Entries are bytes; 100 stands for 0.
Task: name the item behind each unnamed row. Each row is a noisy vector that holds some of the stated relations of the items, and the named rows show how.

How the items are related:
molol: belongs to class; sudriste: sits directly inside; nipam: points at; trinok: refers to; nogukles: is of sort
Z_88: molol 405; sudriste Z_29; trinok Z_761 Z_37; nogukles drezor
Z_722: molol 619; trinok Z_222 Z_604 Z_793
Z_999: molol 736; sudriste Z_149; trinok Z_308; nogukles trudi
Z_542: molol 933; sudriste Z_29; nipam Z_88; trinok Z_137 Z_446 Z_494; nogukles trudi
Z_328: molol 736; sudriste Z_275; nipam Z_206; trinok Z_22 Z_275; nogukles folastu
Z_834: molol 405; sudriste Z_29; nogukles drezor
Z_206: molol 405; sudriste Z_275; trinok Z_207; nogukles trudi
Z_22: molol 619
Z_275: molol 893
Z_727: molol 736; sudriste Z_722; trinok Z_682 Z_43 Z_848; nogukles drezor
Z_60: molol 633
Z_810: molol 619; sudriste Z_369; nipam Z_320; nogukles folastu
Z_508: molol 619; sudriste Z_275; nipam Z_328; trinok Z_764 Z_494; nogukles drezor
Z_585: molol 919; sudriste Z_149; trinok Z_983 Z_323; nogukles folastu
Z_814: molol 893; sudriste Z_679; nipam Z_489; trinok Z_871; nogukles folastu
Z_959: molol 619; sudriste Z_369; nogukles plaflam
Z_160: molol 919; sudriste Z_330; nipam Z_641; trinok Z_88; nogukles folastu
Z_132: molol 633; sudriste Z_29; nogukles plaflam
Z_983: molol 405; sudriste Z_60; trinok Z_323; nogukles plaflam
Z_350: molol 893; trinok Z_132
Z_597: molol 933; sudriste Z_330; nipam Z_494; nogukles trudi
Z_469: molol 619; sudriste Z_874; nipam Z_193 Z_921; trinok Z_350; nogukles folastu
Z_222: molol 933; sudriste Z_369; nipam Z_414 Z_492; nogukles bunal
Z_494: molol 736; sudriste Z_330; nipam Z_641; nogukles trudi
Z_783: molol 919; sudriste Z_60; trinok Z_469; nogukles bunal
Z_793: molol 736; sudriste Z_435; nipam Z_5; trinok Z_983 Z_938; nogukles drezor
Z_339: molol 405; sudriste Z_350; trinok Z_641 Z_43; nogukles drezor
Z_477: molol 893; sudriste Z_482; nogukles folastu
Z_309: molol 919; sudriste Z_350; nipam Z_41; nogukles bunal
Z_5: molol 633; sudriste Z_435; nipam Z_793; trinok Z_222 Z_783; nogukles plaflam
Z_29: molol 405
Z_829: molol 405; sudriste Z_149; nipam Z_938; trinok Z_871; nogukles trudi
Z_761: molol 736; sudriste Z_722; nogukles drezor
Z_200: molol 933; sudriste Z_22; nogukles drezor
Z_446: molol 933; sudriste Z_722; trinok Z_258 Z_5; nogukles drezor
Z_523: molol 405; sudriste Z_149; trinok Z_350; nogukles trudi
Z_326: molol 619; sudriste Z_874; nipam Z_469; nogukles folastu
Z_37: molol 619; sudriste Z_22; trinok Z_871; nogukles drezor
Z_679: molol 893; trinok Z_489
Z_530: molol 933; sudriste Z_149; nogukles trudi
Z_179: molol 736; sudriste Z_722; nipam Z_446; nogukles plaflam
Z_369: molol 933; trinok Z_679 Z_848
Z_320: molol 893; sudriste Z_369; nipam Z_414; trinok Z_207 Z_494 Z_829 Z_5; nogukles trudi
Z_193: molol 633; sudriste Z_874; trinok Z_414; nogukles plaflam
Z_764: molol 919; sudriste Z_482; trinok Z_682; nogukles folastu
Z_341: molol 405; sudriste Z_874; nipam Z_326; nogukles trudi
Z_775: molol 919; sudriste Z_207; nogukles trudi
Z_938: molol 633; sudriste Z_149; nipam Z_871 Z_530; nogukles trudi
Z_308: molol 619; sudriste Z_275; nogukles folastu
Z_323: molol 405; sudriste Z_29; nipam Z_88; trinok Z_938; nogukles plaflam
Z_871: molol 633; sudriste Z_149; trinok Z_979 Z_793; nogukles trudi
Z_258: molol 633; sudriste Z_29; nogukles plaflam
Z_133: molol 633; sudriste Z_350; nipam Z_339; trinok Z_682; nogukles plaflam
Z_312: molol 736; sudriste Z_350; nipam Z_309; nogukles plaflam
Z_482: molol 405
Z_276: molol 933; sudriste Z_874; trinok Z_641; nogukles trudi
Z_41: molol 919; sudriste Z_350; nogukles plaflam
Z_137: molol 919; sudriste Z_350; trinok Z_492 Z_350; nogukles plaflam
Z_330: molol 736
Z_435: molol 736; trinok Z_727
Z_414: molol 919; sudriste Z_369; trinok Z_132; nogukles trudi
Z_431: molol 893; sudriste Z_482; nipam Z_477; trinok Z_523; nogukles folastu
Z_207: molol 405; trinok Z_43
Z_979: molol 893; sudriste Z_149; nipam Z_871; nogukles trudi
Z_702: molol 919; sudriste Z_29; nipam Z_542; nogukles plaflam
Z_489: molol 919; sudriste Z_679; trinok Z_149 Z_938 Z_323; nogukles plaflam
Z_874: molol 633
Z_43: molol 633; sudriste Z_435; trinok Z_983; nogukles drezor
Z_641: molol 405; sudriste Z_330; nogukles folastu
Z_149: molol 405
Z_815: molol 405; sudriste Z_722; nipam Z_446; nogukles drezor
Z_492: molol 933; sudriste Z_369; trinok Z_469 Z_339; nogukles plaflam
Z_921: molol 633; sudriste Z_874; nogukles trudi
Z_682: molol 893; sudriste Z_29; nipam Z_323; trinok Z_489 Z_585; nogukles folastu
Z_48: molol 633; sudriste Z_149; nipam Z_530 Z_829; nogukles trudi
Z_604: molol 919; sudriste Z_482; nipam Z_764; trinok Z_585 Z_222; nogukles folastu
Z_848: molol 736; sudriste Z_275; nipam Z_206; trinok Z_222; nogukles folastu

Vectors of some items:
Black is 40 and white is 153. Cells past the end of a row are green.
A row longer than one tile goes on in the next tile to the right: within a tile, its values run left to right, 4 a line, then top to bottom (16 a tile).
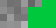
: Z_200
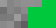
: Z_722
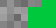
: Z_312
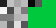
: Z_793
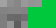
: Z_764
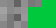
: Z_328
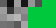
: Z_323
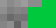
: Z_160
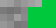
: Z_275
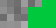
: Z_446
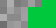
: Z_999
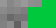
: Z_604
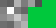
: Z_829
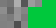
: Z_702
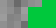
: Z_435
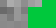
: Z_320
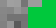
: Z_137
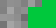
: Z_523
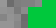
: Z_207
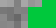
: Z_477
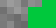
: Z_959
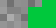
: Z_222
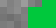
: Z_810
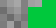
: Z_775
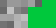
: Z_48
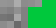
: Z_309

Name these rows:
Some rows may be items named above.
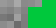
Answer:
Z_309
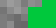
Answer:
Z_959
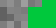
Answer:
Z_37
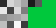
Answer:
Z_5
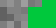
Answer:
Z_37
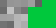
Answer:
Z_48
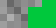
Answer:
Z_369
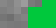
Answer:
Z_326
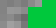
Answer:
Z_206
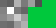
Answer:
Z_829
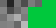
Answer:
Z_88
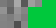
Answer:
Z_702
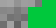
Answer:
Z_585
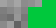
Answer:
Z_783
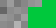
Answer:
Z_921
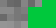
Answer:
Z_834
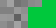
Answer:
Z_193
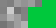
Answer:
Z_530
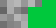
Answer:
Z_979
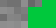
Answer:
Z_815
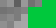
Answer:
Z_43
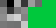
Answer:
Z_542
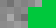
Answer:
Z_276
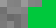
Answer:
Z_308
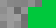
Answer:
Z_149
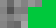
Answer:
Z_682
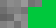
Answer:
Z_508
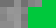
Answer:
Z_341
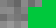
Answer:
Z_339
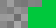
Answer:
Z_133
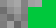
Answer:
Z_775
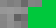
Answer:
Z_983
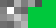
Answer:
Z_829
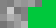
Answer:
Z_530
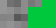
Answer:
Z_641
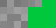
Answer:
Z_494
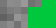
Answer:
Z_508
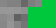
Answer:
Z_983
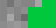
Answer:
Z_276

